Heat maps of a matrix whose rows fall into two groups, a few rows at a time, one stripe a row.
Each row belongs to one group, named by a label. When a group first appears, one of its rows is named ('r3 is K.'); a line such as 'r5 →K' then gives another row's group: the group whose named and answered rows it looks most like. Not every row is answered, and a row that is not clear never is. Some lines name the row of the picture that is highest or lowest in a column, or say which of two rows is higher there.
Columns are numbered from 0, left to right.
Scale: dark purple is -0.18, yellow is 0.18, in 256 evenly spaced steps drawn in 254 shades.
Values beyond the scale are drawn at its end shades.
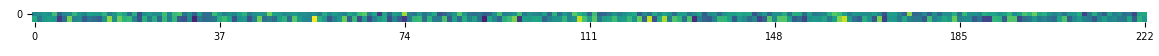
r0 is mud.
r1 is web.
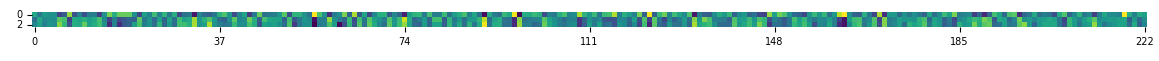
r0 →web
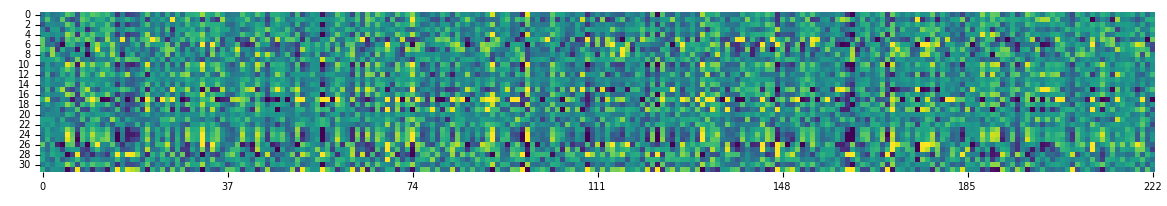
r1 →mud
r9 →web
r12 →mud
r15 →mud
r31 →web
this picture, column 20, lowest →17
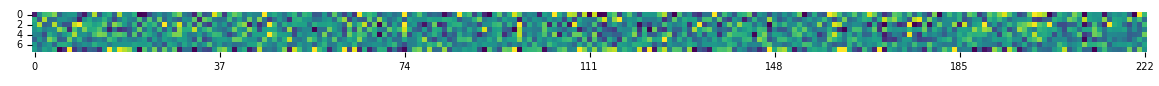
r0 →mud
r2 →mud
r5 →mud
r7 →web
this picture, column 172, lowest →5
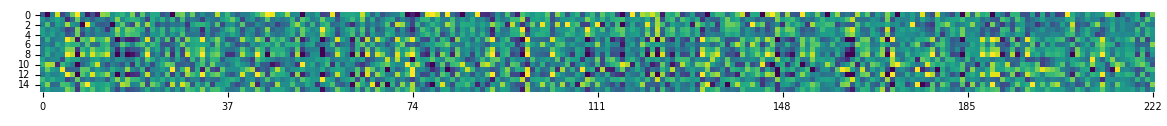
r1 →web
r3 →web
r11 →mud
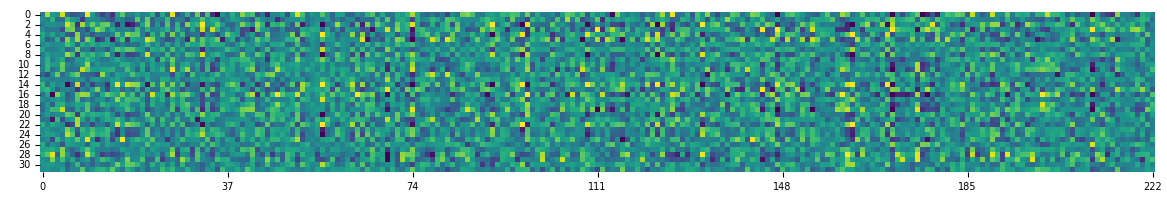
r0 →mud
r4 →web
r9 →mud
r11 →mud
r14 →web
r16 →mud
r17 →web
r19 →mud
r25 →mud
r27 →mud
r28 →mud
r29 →mud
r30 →web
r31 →mud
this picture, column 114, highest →3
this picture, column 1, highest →0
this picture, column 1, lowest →12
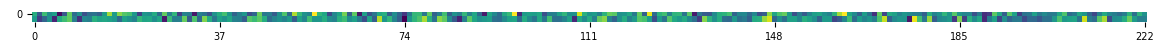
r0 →web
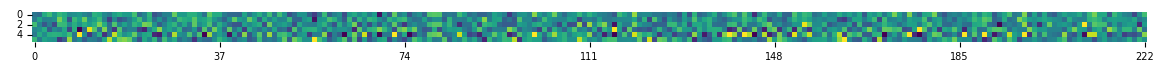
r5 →web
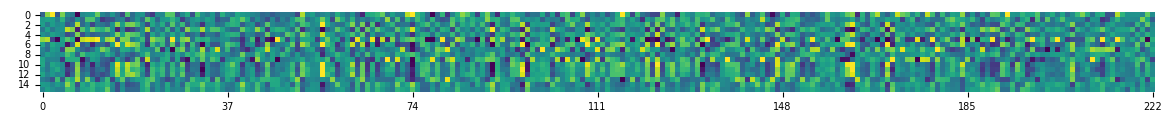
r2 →web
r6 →web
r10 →web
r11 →web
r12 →web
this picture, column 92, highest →5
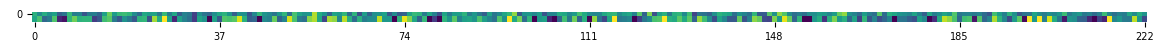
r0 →web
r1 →mud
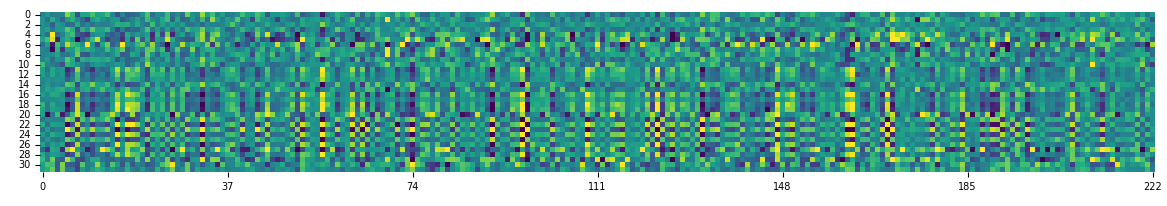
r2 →web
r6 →mud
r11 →web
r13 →web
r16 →web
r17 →web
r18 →web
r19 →web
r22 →web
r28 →web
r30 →mud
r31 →mud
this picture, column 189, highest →20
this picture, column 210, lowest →15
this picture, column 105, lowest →20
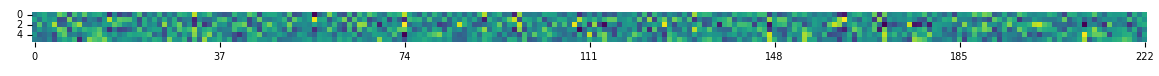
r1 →web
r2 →mud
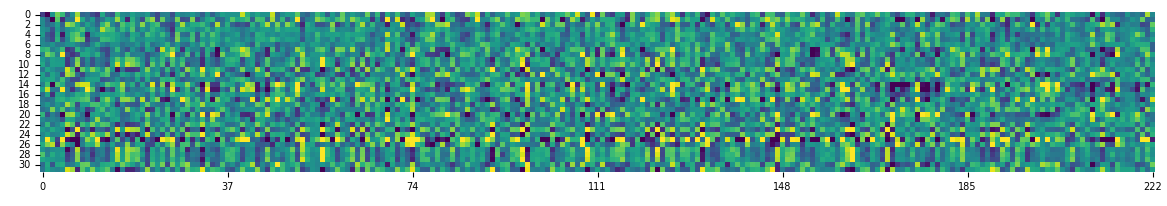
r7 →mud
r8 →mud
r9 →web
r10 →web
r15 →mud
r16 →mud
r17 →mud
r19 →mud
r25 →mud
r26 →mud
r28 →web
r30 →mud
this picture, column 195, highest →17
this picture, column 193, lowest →14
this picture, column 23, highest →17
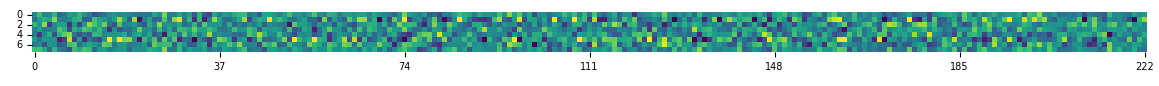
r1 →mud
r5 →web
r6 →mud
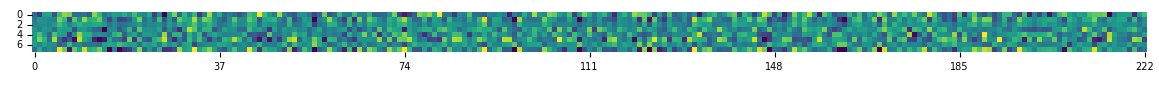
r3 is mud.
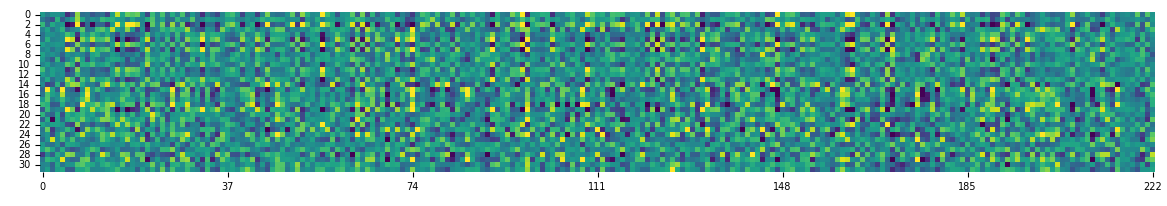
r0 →web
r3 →mud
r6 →web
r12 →web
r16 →mud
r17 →mud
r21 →mud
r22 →web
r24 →mud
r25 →mud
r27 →mud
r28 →mud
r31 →mud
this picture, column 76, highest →2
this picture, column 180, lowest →9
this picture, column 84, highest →15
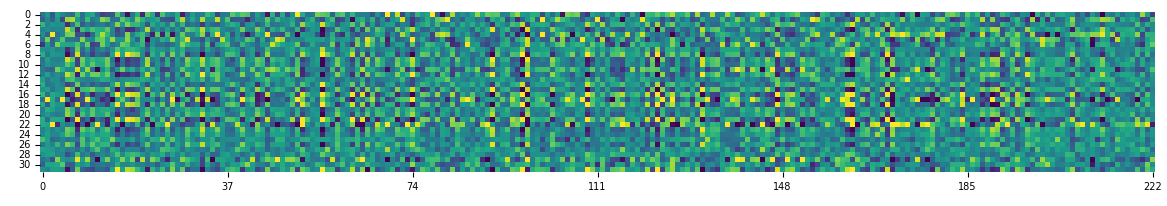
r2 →web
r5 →mud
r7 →web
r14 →web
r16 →web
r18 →web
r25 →mud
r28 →web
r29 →mud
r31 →web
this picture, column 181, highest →17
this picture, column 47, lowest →22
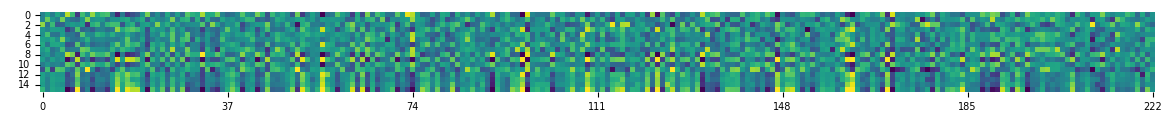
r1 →mud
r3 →web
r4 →mud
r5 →mud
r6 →web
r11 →mud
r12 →web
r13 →web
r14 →web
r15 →web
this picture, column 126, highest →11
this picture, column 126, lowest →2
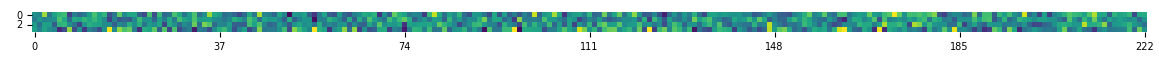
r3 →web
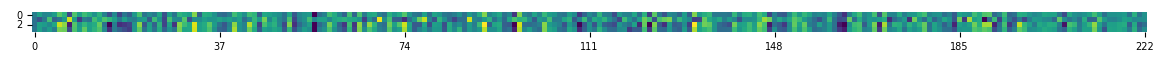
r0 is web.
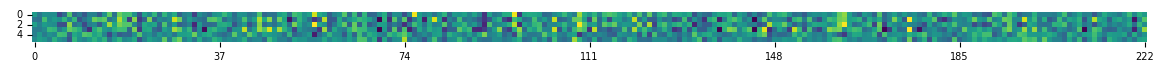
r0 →web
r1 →mud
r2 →web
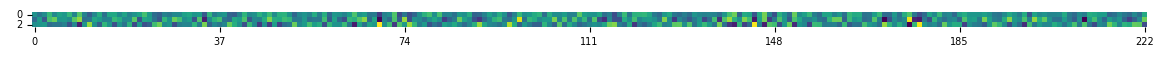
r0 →mud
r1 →mud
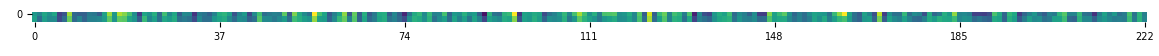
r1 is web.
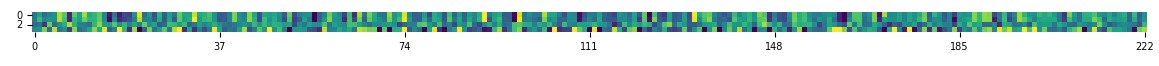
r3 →mud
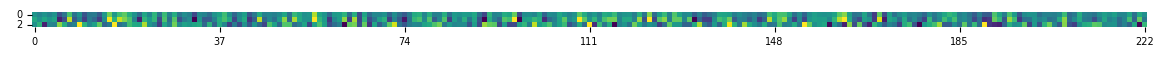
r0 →web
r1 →web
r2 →mud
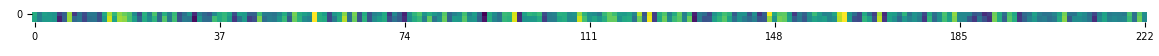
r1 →web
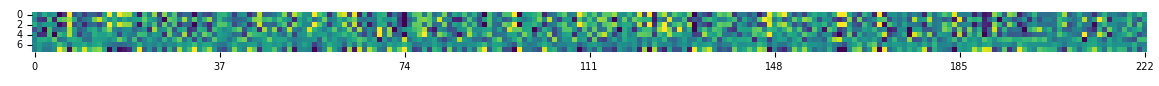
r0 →web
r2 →web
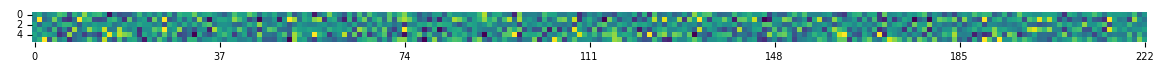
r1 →mud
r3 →mud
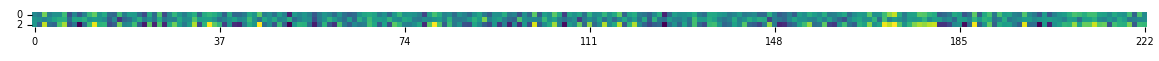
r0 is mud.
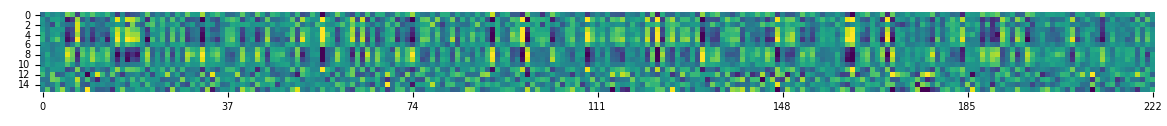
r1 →web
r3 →web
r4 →web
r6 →web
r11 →web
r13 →mud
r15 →mud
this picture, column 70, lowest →7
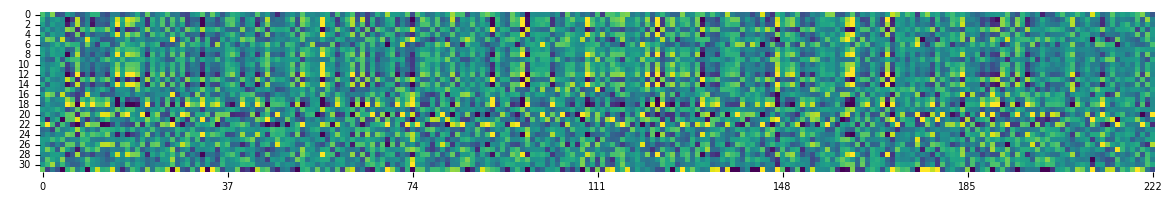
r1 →web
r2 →web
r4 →web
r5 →mud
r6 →mud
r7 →web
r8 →web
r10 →web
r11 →web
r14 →web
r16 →mud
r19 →web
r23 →mud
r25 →mud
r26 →mud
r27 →mud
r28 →web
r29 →mud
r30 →mud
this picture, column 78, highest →21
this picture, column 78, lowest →20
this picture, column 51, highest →18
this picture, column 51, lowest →31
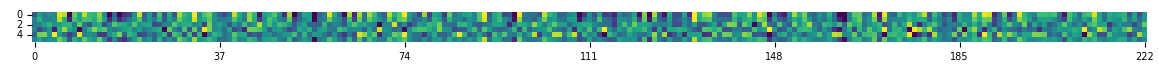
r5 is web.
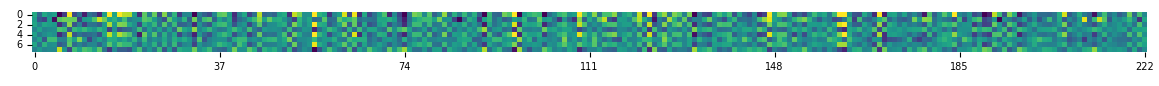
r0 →web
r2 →web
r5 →mud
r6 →web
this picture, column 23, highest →1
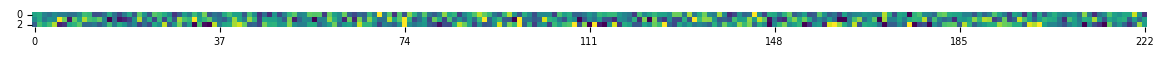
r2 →mud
